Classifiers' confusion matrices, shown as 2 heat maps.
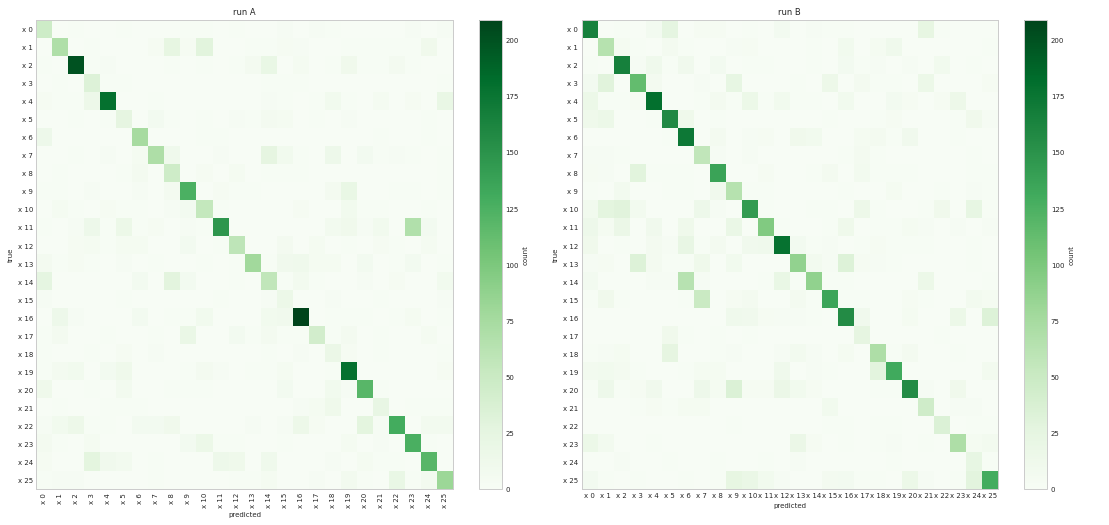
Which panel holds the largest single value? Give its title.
run A
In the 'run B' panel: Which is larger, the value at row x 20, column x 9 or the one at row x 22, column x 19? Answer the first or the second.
the first
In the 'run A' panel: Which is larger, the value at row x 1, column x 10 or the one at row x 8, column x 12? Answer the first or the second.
the first
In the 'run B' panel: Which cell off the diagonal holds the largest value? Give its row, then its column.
x 14, x 6
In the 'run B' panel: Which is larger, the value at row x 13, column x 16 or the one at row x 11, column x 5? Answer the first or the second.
the first
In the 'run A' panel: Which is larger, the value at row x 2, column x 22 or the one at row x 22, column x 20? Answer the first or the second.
the second
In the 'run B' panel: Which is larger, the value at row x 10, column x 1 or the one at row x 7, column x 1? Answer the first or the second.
the first
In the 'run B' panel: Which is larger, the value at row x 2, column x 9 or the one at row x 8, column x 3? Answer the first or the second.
the second
